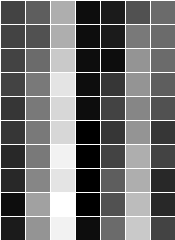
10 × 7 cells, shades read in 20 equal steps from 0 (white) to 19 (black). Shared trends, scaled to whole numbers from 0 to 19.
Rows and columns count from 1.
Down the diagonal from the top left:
14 13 4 18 14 8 14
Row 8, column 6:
6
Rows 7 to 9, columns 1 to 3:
16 10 1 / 16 9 2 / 18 7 0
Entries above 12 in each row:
4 4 3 3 4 4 4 3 4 3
